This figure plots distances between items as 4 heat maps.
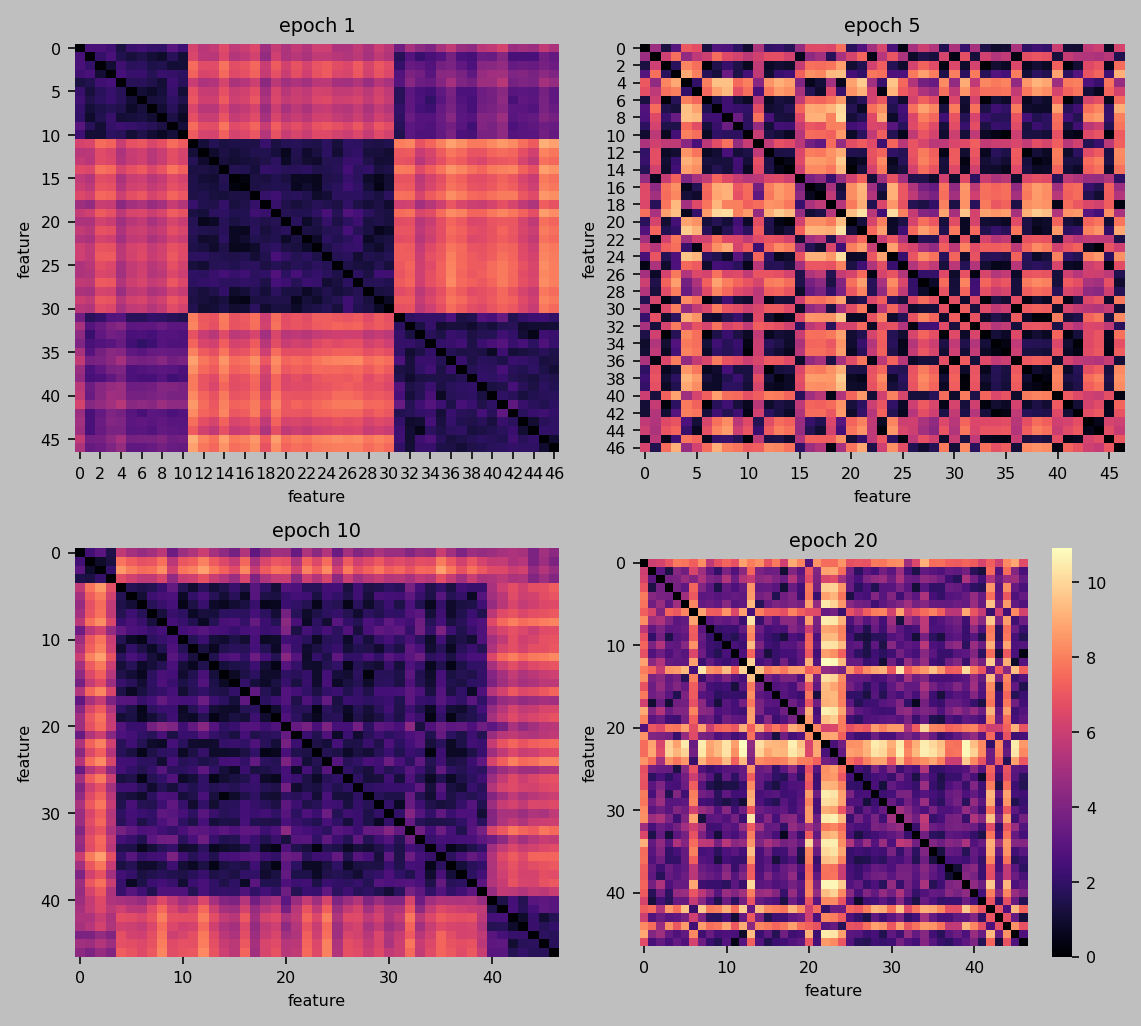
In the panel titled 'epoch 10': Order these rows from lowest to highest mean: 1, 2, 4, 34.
34, 4, 1, 2
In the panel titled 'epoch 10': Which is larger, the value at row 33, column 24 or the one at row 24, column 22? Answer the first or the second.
the first
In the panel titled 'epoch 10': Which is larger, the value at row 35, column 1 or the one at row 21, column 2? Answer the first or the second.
the first
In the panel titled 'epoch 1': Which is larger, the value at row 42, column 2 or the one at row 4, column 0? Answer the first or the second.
the first
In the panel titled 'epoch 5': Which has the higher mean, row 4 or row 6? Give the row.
4
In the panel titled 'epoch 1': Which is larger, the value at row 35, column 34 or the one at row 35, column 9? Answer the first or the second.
the second
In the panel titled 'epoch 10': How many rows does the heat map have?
47
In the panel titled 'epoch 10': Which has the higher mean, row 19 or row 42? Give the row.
42
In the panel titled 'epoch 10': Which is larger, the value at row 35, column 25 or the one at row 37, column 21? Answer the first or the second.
the first
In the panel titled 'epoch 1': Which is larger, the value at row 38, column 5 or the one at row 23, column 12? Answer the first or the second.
the first
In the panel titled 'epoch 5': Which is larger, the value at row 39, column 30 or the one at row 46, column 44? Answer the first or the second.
the first
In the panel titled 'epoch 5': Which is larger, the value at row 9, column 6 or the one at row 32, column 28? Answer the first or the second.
the second
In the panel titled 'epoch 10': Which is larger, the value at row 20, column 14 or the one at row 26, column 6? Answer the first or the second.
the first
